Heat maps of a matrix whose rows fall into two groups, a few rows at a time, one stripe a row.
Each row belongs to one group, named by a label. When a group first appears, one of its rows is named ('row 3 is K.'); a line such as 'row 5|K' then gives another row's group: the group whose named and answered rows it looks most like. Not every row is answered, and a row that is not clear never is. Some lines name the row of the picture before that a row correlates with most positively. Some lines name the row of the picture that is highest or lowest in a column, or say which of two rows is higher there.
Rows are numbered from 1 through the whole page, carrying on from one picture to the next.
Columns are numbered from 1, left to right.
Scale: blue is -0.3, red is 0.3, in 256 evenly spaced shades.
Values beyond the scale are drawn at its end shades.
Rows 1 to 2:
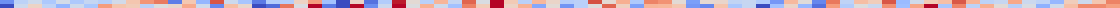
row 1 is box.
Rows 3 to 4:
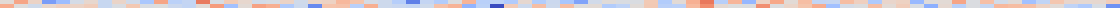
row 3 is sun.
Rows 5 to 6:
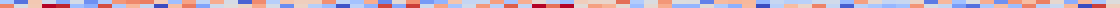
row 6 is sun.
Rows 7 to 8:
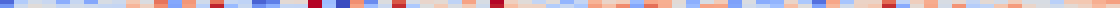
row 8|box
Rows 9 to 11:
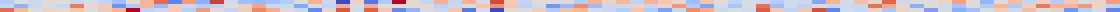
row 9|box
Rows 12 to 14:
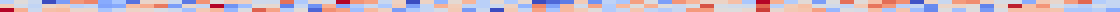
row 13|box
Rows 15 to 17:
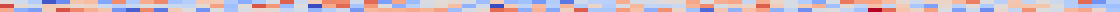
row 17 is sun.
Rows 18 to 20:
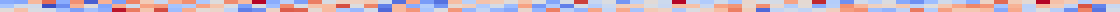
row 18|sun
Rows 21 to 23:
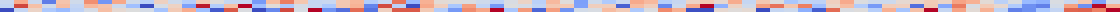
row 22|sun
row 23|box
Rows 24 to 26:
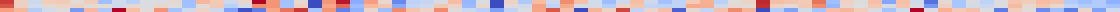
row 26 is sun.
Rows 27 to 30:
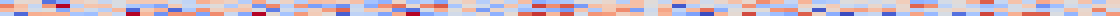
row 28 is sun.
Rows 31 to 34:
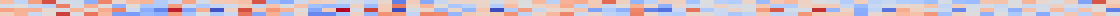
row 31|sun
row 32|sun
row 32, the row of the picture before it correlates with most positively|28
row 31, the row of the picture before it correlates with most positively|30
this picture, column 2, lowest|31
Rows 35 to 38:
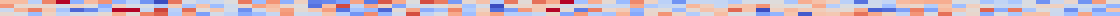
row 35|sun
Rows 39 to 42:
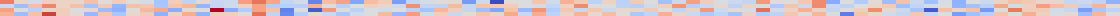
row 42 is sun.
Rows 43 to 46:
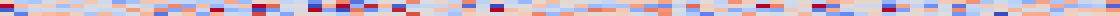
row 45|box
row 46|sun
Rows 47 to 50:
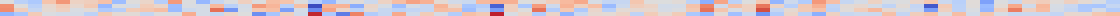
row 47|sun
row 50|box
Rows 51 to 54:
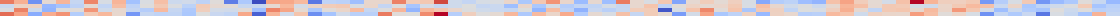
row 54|sun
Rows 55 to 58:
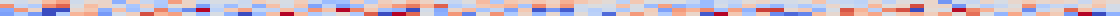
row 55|sun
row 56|sun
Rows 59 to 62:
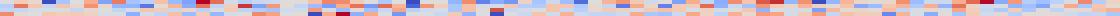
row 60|sun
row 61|box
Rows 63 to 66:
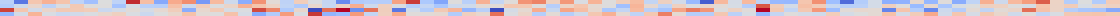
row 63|sun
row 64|sun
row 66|box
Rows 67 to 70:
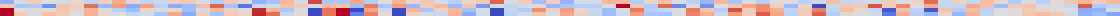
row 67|box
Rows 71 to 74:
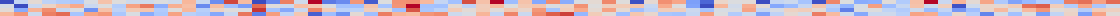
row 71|box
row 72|sun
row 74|sun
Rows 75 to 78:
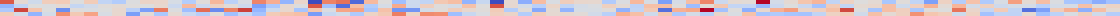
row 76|box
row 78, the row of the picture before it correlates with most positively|74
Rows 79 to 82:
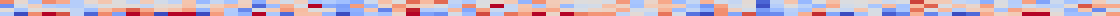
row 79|sun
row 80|box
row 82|sun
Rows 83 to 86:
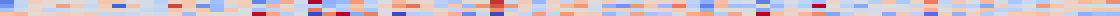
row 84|sun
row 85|box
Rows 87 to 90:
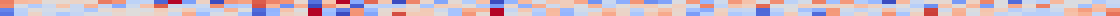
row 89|box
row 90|box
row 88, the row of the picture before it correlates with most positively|86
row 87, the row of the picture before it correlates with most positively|86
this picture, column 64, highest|90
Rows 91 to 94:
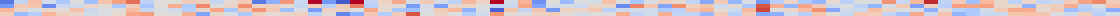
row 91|box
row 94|sun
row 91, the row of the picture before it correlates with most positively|89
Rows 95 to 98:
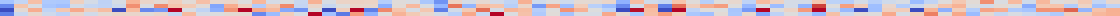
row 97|sun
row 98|box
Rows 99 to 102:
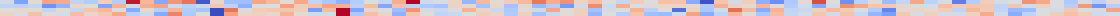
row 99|sun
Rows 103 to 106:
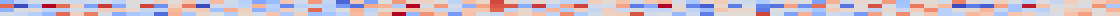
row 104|sun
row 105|box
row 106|sun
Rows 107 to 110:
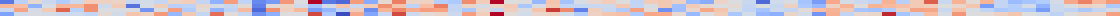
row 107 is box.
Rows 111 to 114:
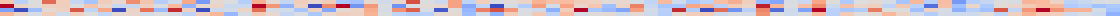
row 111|sun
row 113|sun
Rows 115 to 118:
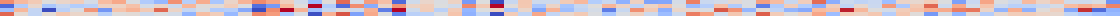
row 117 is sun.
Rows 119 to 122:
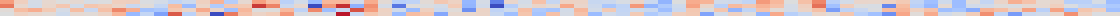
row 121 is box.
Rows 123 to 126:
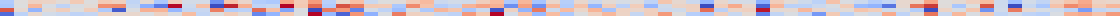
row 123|box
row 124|box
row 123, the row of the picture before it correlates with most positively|122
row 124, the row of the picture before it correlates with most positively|122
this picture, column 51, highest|125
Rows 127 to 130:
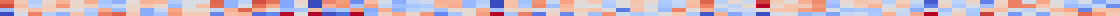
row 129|sun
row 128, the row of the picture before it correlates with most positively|125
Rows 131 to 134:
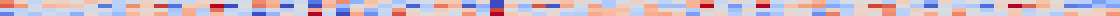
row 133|box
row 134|box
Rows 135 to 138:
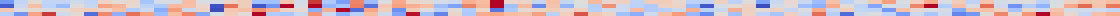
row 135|box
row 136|box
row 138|sun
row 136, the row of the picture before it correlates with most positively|134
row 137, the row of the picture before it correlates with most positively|131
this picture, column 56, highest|137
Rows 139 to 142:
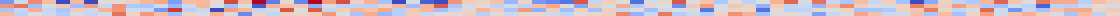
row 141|box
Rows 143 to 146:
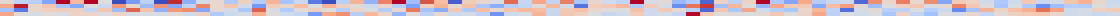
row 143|sun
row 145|sun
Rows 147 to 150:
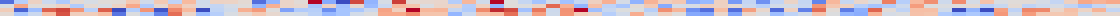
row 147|box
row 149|sun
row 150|sun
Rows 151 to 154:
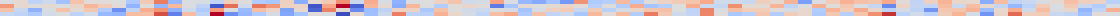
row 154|box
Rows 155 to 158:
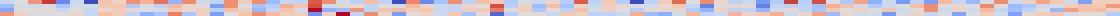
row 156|box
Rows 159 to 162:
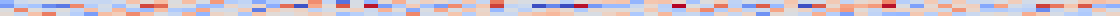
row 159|box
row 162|sun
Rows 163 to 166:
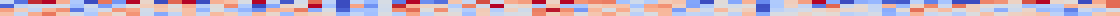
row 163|sun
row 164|box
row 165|sun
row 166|sun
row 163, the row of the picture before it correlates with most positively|162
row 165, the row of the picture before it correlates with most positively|162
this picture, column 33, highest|163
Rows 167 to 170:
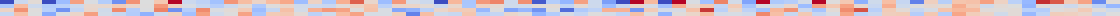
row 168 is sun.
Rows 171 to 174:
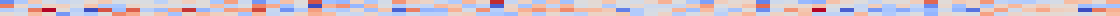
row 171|box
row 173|sun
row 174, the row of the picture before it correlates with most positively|169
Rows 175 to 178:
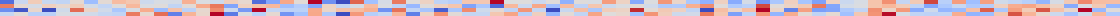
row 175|box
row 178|box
